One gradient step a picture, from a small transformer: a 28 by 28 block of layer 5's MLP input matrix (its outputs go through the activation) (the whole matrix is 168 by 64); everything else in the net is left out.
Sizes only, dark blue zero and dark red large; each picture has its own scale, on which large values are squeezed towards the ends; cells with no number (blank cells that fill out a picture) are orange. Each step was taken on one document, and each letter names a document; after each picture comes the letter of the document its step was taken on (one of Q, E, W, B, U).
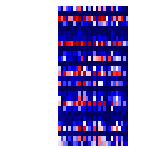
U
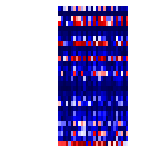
U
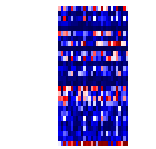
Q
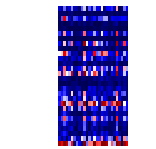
Q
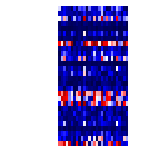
Q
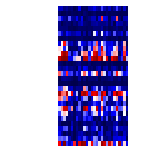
Q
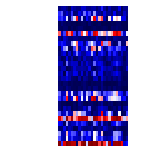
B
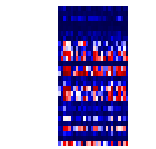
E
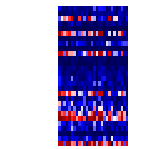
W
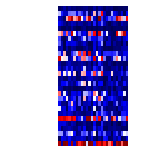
W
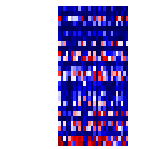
U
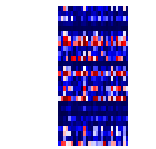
E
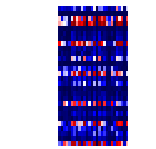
U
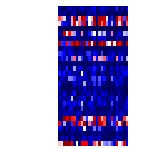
U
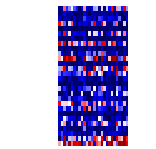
Q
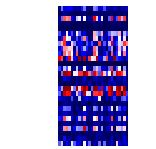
E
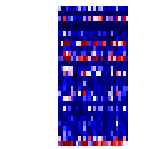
Q
